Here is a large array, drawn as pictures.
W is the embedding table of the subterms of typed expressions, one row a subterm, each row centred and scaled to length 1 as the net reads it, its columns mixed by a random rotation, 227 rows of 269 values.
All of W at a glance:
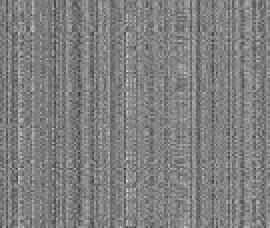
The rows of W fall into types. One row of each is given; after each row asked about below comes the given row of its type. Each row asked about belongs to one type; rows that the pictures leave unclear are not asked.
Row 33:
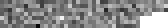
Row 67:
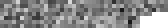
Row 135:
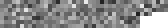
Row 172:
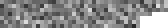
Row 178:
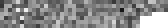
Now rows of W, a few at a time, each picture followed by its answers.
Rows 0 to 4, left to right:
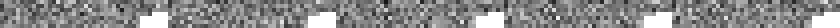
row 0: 172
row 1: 178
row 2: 67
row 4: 178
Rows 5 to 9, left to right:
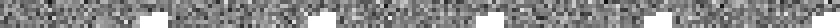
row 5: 67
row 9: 135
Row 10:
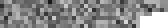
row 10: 172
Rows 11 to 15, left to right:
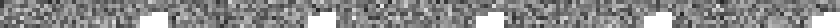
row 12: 172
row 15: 67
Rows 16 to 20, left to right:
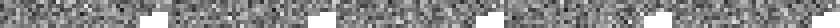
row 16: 172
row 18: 172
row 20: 172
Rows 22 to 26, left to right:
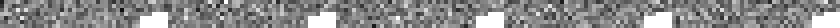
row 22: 178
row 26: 178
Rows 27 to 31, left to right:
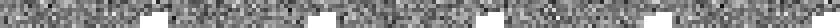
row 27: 135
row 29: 172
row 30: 178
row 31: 135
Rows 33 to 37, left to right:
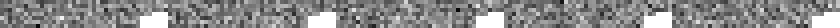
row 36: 172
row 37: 172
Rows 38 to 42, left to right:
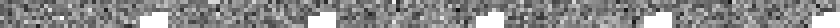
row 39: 135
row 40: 67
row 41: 67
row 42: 172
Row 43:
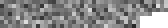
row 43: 172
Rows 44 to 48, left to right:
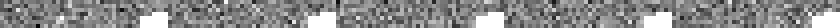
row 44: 33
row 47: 67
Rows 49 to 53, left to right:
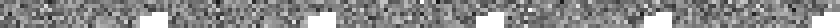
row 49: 67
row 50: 67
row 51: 135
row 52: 178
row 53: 172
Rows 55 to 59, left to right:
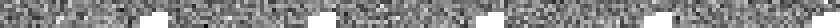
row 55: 67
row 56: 33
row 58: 178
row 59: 178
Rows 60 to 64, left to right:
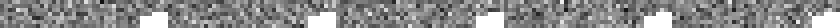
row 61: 172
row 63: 67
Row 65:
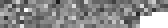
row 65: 178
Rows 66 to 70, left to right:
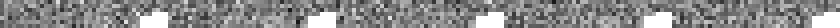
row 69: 67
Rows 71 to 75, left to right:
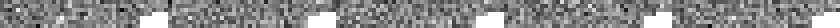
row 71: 33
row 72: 178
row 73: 178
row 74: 172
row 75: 33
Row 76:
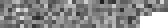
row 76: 135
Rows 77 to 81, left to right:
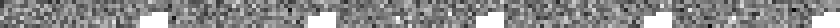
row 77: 178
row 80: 172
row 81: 33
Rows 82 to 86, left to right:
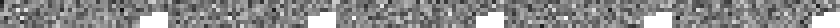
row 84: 135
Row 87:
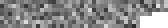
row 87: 172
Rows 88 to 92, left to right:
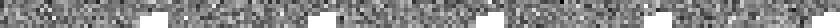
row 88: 178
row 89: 135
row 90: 178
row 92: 67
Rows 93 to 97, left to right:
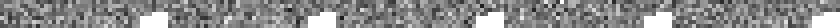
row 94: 67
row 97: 178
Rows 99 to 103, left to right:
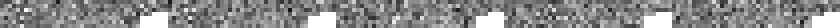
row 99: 178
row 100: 178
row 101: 67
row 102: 33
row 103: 67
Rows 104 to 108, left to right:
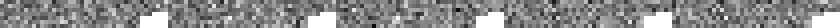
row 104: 172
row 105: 67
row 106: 33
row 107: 67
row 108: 178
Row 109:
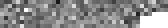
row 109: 178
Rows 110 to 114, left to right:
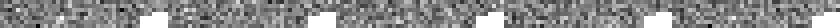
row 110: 33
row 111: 135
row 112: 172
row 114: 33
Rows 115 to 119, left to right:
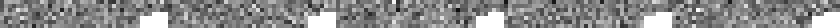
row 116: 172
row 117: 67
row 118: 178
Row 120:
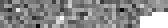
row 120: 33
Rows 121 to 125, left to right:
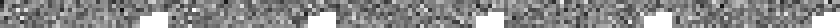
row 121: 178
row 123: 172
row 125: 135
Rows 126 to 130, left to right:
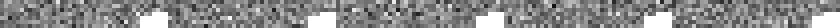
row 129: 135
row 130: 178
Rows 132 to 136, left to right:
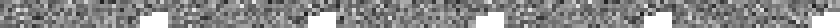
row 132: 135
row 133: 135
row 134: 178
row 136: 172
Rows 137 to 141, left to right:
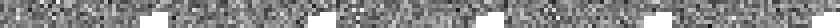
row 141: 33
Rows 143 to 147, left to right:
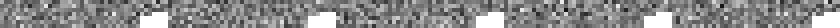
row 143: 135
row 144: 178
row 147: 135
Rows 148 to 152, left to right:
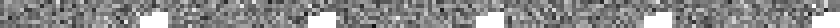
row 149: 135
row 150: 33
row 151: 178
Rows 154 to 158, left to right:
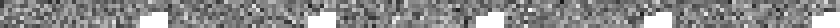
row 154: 178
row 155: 172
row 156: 67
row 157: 178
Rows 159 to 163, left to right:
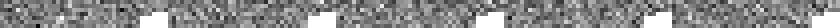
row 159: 33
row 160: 178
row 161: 178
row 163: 172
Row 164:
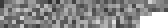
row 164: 178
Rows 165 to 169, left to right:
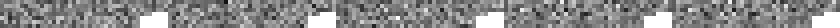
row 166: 172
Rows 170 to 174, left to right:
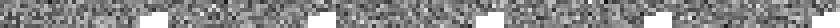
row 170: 67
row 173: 135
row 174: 172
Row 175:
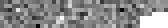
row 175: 33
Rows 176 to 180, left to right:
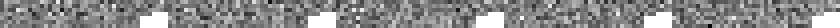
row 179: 135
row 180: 33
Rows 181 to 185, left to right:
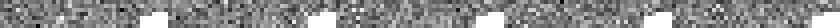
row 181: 33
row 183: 178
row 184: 178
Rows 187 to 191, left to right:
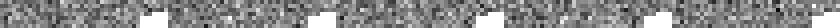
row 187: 172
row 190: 67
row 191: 33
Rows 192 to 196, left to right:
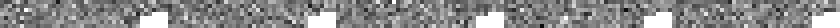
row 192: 178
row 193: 172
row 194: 67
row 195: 33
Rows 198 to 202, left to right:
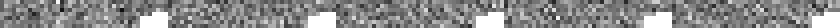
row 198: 67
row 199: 178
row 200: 172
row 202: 172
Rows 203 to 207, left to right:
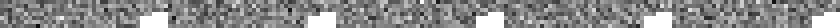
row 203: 33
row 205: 135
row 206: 172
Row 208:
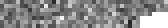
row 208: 67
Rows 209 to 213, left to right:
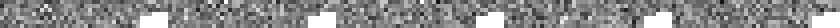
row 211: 135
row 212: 67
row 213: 172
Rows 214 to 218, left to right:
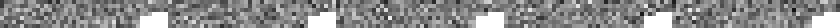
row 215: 172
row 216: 178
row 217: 135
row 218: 178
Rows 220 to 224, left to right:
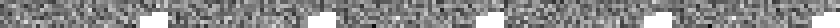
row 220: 172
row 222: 33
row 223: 178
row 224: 33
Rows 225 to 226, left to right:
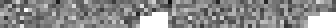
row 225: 178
